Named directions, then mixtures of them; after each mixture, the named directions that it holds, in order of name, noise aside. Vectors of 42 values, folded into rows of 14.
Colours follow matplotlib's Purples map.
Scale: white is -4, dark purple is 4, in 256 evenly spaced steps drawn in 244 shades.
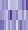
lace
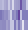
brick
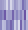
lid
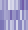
brick, lace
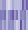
lace, lid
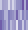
brick, lace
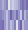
brick, lace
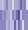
brick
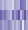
brick, lid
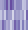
lid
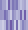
brick, lace, lid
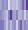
lace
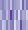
brick, lace, lid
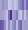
lace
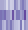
brick, lid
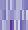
brick, lid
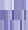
brick, lid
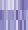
brick, lace, lid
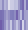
brick, lace, lid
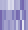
brick, lace, lid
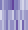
brick, lace, lid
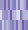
brick
